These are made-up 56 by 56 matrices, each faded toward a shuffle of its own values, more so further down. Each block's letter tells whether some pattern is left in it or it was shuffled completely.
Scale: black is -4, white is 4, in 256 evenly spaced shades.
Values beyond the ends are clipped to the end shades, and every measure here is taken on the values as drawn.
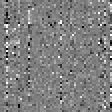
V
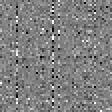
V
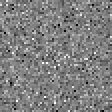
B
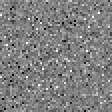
B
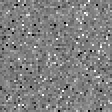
B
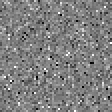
B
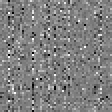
V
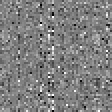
V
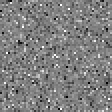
B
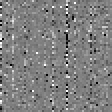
V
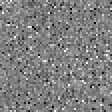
B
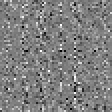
V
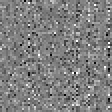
V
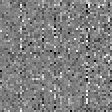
V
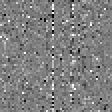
V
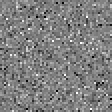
B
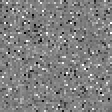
B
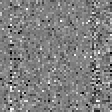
V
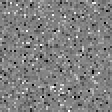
B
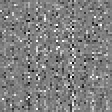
V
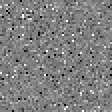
B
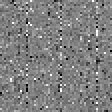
V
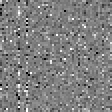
V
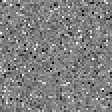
B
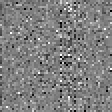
V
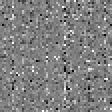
V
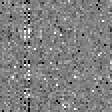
V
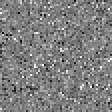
B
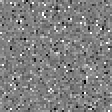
B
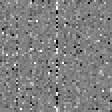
V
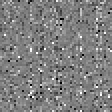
V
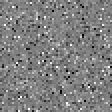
B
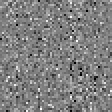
V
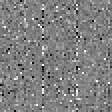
V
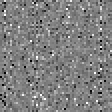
V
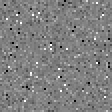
B
